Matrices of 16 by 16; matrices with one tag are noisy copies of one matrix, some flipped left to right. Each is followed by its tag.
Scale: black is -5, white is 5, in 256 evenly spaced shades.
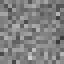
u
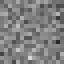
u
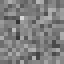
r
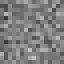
u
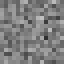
r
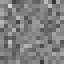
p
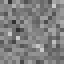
p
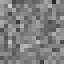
p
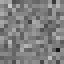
p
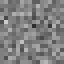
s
